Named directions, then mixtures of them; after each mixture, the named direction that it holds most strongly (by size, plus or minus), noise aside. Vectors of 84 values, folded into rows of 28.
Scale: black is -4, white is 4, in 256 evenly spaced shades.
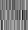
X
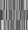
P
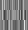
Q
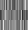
X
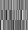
X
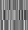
Q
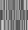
P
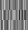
Q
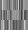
Q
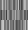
P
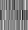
X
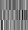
X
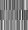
X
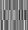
Q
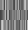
P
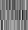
X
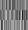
X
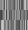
P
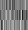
X
